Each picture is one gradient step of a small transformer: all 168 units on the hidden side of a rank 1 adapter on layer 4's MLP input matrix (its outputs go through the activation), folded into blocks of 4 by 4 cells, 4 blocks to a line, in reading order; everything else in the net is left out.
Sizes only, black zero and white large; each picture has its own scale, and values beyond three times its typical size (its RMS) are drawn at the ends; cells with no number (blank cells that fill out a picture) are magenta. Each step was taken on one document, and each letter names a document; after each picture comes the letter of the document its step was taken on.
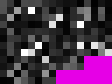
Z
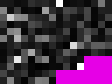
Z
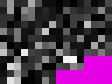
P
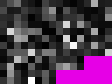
Z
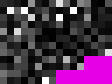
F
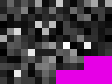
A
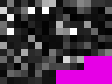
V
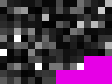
P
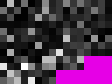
V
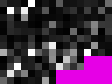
P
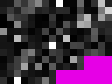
Z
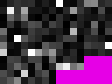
P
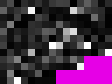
V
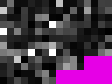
V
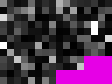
F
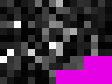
V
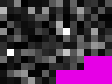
A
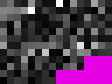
Z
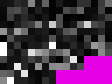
P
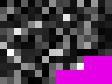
V
